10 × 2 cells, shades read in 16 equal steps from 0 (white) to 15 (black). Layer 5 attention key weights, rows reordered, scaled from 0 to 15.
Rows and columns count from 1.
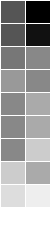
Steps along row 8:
up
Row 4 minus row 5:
-1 2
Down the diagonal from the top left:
10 14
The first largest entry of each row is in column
2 2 1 2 1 1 1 2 1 1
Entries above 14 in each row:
1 0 0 0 0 0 0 0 0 0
